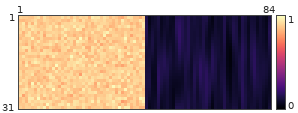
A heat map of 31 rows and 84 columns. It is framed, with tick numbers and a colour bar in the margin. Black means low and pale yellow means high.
The table splits into one row of 2 panels. Panel 1,1: very high, fine-grained, faint in contrast. Panel 1,2: very low, streaked downward, faint in contrast.
